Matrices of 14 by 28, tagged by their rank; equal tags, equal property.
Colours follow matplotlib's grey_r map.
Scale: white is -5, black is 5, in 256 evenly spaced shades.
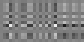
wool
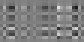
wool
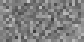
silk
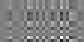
wool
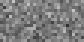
silk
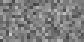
silk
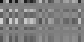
wool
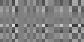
wool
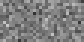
silk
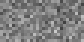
silk
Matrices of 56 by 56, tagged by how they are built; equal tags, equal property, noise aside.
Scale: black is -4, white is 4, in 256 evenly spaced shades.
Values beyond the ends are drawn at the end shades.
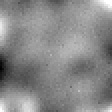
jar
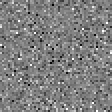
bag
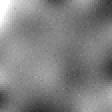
jar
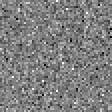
bag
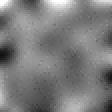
jar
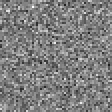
bag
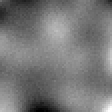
jar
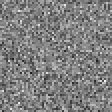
bag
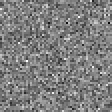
bag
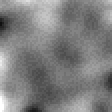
jar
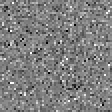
bag
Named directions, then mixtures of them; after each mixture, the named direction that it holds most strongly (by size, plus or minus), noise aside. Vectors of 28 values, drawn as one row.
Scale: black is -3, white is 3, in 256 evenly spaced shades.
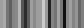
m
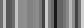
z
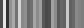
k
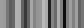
m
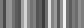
m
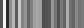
k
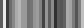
z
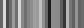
k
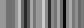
m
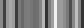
z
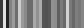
k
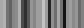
m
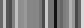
z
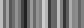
m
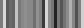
z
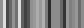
m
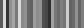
k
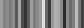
m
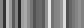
m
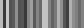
k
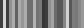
k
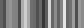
m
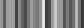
z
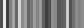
k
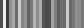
k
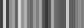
k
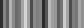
m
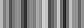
m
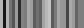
k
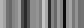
m
